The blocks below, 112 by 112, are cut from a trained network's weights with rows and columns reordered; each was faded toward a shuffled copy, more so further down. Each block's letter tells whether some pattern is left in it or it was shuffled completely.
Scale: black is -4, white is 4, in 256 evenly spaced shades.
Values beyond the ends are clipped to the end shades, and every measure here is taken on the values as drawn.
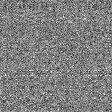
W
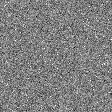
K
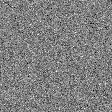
K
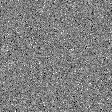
K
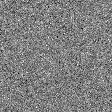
K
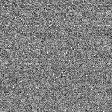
W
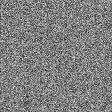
W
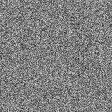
W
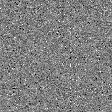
W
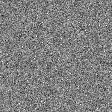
K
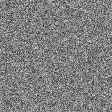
W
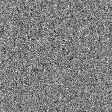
W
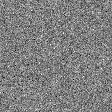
K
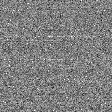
W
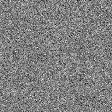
W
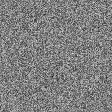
W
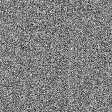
W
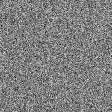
W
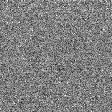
W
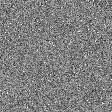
K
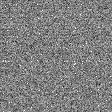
W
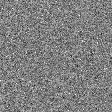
K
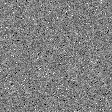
K
